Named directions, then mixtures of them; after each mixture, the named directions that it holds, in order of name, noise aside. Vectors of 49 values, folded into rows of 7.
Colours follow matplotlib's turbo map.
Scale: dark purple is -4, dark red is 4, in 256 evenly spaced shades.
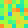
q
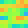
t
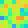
q, t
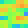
t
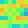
t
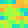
t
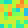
q, t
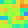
t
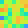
q, t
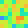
q, t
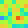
q, t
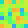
q, t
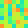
q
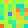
q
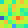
q, t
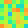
q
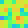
q, t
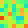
q, t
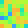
q, t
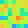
q, t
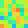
q, t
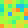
q, t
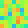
q, t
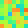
q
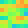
t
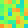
q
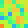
q, t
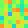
q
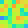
q, t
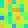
q, t
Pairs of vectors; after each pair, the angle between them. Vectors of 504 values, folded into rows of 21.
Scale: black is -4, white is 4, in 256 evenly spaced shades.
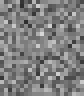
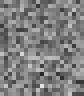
partly opposed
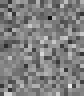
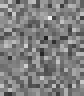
nearly opposite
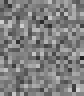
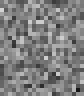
partly opposed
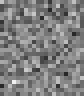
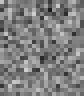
nearly parallel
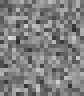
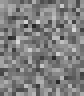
nearly opposite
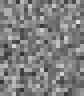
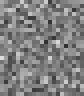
orthogonal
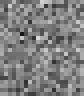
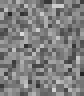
partly opposed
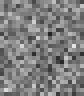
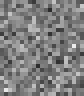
nearly parallel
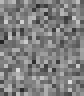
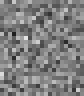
partly aligned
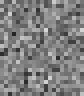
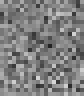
orthogonal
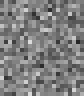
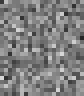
orthogonal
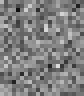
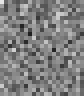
partly aligned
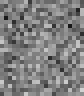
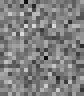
partly opposed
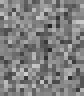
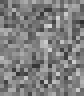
nearly opposite
